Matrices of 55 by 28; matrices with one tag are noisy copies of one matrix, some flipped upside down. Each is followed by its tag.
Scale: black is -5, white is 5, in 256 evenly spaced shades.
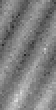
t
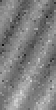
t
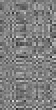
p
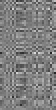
p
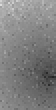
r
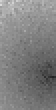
r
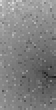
r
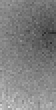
r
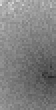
r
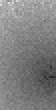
r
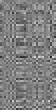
p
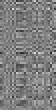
p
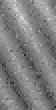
t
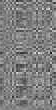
p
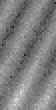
t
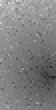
r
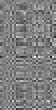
p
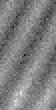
t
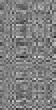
p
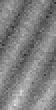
t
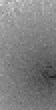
r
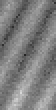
t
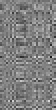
p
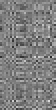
p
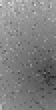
r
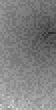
r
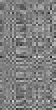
p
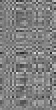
p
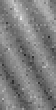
t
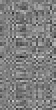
p
